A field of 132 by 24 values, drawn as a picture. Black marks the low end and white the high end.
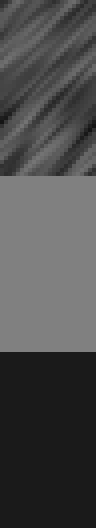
The table splits into 3 rows of 1 panel. Panel 1,1: low, slanting up to the right. Panel 2,1: middling, flat. Panel 3,1: very low, flat.
